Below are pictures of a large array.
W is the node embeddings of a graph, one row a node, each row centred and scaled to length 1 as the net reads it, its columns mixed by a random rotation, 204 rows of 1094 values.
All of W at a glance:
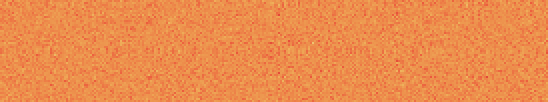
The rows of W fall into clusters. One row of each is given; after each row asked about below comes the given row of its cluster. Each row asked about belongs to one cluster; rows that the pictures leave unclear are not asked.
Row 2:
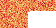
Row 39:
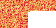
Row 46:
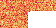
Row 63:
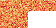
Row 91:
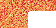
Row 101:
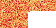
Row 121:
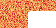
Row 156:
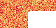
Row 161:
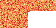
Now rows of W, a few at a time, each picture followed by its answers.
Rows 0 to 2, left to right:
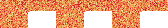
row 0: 91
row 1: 91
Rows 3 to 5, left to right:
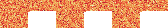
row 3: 161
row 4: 2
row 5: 2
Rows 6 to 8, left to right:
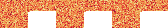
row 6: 39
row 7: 63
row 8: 156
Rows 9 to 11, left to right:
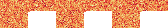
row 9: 2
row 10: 2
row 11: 91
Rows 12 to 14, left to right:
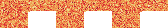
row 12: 101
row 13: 121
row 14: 2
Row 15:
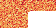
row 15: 91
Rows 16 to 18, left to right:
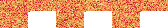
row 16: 46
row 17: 101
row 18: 161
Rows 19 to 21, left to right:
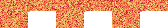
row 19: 39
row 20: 91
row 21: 2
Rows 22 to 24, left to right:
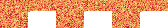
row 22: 39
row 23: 63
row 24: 121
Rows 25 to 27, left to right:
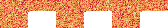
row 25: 91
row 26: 46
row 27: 39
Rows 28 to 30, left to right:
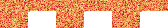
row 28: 39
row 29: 63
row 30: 39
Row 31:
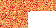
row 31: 46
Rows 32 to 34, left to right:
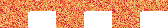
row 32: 156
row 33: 2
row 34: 156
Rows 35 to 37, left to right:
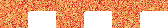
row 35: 91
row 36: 121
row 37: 46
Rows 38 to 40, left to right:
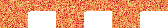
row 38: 2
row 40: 2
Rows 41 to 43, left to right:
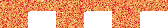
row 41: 161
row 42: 46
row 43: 156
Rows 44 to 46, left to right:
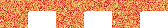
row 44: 121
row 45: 2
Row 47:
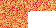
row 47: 46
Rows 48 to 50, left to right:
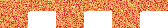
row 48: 63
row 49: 39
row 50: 2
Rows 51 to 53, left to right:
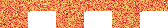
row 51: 101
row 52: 39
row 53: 46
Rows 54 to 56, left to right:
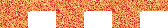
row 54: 101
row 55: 156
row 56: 156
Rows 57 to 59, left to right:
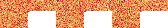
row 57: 161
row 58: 46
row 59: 101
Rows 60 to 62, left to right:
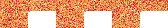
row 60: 101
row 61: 156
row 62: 91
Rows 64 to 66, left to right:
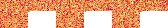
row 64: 39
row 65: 39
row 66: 91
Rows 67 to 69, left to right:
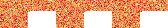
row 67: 63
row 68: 2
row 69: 161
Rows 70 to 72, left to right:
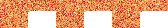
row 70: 91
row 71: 121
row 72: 101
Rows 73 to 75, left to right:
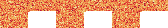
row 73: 161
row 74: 156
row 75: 161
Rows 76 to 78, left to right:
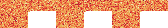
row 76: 63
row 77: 91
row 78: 63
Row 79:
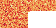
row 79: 101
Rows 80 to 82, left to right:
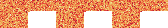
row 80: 91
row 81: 161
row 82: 161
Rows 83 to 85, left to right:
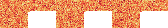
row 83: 2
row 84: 121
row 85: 101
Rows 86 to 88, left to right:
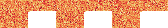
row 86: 121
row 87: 121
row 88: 2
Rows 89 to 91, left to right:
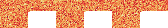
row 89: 161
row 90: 121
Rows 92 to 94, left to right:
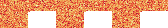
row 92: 2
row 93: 63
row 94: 46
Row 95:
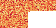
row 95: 39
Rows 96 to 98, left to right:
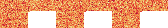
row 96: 101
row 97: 46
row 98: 46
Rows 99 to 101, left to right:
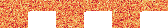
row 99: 63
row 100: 46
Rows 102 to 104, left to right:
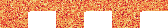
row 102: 101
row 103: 39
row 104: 39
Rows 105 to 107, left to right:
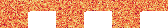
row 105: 101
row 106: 46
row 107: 46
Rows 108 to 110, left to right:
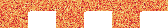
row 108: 63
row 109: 121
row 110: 161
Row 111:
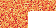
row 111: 63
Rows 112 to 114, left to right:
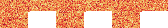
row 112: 101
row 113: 101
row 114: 46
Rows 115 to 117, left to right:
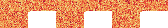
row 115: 121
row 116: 121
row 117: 91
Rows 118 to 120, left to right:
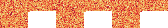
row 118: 39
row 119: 156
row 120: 46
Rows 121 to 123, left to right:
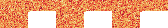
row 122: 91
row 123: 39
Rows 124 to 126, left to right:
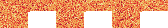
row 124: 161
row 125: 101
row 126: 101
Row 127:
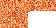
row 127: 2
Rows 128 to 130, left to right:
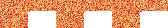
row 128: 39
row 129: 121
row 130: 46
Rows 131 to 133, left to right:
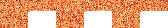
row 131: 39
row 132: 121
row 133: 91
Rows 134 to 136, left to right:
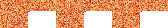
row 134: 161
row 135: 2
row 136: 46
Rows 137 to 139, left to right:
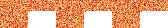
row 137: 63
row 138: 46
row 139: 161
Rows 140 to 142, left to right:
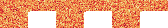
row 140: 156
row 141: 63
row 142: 63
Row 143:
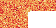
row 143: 156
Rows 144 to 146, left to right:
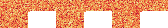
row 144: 63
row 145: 39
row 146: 46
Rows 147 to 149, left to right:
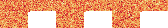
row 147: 46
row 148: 39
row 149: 101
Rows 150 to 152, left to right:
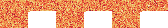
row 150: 121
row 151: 121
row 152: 2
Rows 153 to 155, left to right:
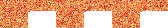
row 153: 46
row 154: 2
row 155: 2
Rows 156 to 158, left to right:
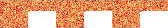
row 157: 39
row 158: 2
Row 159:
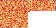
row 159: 46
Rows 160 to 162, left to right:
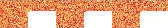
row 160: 156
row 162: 161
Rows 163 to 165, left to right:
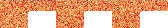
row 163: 91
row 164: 63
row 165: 121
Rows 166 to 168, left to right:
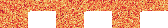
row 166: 156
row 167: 91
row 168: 46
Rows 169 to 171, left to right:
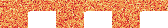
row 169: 63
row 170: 101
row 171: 63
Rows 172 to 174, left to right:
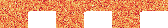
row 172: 121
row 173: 2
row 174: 46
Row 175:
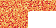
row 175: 63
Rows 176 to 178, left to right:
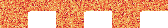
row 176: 161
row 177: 39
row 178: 39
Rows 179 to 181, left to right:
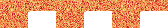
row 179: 121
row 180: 121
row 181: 121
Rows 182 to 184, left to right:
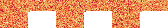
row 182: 156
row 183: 46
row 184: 101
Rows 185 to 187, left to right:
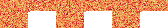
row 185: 2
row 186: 39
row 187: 161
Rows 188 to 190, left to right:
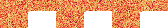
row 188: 91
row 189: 121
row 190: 101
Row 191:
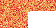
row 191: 156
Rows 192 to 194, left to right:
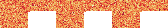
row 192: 161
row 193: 2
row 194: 39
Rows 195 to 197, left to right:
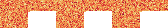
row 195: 161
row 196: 121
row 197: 39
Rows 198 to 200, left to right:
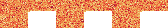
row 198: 156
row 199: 39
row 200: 156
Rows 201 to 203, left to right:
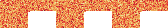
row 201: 161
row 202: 63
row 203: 91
